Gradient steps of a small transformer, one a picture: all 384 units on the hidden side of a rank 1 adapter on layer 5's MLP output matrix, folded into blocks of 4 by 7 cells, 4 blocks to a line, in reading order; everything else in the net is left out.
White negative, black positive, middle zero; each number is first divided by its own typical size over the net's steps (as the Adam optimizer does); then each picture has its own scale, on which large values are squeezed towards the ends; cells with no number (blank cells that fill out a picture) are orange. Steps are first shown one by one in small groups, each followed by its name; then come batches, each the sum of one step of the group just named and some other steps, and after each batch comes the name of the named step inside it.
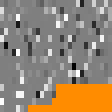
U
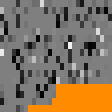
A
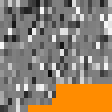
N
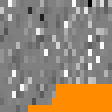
A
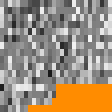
N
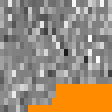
N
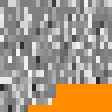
U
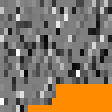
U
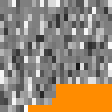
A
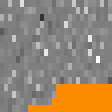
A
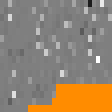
A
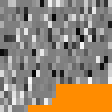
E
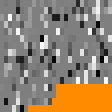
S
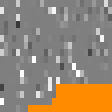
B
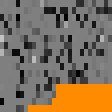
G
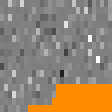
E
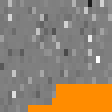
G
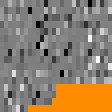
S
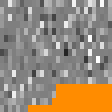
E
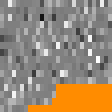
E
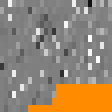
S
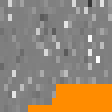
S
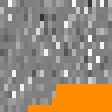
E
